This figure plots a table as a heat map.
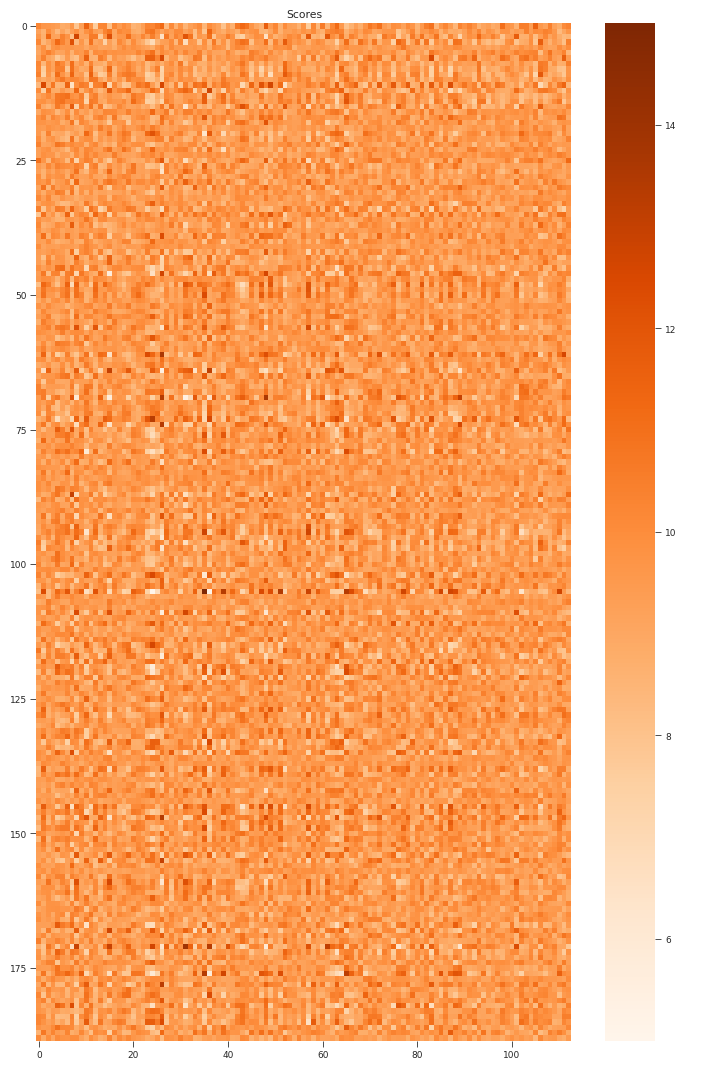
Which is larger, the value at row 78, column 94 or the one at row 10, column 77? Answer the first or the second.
the second
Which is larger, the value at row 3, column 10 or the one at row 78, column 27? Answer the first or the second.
the second
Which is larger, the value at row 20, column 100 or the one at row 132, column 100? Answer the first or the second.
the first
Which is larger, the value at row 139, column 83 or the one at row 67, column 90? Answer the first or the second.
the second
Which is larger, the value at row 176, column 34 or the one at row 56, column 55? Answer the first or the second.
the second
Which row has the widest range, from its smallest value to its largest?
105
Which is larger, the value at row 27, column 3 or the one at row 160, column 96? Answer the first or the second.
the second
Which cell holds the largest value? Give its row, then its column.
105, 35
